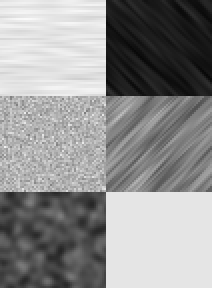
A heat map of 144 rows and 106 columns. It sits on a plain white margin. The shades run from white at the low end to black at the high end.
It is made of 3 by 2 panels. Panel 1,1: very low, streaked across, faint in contrast. Panel 1,2: very high, slanting down to the right, faint in contrast. Panel 2,1: low, fine-grained. Panel 2,2: middling, slanting up to the right. Panel 3,1: high, blotchy. Panel 3,2: very low, flat.
